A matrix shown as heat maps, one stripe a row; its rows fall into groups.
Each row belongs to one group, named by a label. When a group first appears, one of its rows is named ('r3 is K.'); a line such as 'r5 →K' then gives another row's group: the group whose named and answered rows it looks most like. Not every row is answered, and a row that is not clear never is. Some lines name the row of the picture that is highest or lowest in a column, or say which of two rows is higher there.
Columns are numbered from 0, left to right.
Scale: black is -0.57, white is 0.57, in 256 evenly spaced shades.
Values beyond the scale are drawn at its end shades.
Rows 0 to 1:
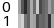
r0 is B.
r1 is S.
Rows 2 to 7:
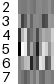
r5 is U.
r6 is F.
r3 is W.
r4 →U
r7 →B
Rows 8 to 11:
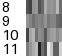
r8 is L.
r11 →F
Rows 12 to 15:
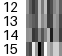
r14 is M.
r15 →L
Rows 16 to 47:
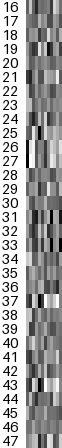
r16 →M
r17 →B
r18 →F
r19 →B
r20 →W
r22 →W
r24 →B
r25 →L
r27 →U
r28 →W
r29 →F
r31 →M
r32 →B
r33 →M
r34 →S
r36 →S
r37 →L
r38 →S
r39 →W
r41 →L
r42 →B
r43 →L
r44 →M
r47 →F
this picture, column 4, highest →19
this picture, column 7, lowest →19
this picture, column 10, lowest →36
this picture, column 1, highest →27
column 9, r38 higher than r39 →Yes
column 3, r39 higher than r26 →Yes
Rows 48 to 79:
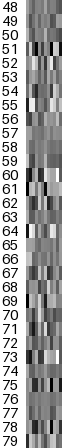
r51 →M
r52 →F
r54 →M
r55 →U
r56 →L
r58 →W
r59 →W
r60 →L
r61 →U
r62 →B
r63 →W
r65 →S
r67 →B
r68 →F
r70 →S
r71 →B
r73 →L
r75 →M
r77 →W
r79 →U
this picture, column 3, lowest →51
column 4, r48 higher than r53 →Yes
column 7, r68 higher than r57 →Yes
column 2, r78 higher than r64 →No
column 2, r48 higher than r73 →No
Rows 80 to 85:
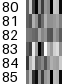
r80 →M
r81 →L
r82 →B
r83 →L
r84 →U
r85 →M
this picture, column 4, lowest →83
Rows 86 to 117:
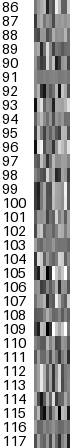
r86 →F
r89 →S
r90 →B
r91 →W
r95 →M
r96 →U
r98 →B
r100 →L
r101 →F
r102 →U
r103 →W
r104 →U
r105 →L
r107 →F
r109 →L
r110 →B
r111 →M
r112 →F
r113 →F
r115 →M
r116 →W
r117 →M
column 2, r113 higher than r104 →Yes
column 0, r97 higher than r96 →Yes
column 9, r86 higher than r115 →No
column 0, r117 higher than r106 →No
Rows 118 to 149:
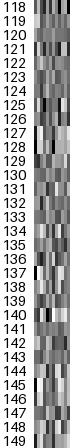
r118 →M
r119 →S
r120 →W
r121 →M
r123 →B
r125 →M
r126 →M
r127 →U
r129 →L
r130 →B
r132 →S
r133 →B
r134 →F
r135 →S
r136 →B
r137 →U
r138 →F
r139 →B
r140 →L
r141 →W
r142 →S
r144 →F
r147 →B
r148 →F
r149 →U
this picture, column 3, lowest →125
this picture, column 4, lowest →140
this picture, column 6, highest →140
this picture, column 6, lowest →128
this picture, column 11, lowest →118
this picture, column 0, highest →119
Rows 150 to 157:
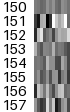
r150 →B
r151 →L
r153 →W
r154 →B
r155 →M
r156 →U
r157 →B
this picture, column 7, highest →151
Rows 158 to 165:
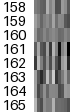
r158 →B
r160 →W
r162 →M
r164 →W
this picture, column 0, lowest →162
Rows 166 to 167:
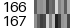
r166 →F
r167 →B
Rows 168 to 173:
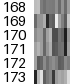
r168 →S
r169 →F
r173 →U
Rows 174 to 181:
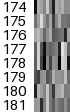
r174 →U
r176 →S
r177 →M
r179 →L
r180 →U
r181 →S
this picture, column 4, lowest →179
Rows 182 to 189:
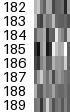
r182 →S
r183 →W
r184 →F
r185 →L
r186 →L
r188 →W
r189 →S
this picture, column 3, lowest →182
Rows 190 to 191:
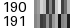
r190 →F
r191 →M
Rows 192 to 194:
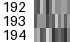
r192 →L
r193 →F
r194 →S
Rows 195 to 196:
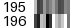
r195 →W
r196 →L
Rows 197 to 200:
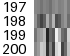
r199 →F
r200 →F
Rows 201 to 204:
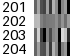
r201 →M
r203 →M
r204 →M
